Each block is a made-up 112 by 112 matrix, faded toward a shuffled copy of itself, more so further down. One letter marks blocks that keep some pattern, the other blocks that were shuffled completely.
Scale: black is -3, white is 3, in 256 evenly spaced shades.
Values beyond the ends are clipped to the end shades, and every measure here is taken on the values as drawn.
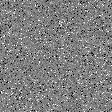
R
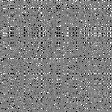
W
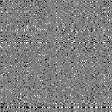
W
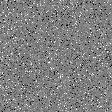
R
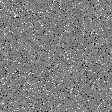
R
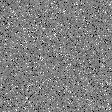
R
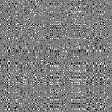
W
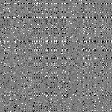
W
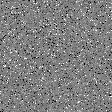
R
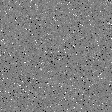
R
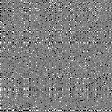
W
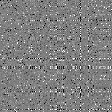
W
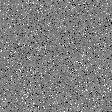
R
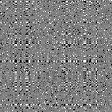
W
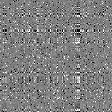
W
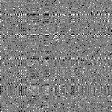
W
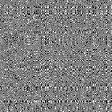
W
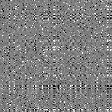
W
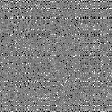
W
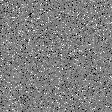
R
